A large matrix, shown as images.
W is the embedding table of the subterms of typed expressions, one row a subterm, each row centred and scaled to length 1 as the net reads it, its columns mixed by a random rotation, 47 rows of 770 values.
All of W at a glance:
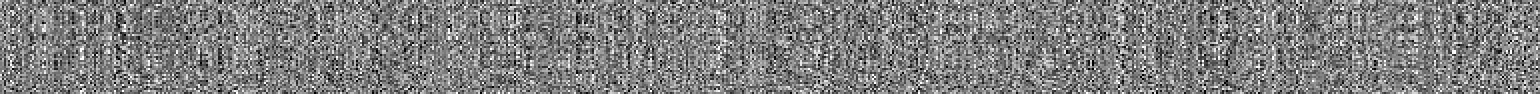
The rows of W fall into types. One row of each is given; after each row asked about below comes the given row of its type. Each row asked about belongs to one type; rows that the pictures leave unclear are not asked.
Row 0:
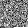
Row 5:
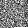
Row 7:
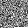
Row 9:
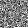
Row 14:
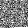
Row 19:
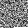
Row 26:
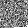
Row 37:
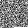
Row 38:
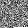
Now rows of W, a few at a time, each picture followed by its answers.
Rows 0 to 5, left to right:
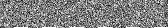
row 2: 38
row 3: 37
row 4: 9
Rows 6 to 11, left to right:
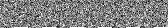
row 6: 14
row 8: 9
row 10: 7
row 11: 0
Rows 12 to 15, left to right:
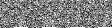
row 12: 14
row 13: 7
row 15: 9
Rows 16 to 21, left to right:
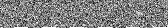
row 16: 19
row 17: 0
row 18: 19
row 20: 9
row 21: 26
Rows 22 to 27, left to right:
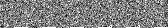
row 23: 14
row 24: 7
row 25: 26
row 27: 5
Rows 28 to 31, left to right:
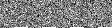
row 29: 7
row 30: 5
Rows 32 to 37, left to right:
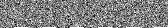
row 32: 5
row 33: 14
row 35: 7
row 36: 9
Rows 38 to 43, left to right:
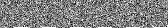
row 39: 37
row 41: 38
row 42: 5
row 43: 26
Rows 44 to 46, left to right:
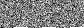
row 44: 0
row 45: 5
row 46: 19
